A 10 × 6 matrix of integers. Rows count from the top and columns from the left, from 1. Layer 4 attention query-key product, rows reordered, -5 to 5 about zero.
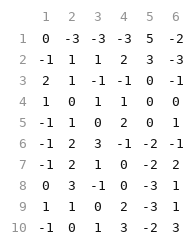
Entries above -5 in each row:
6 6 6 6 6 6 6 6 6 6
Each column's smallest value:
-1 -3 -3 -3 -3 -3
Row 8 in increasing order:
-3 -1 0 0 1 3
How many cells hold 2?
7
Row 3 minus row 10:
3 1 -2 -4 2 -4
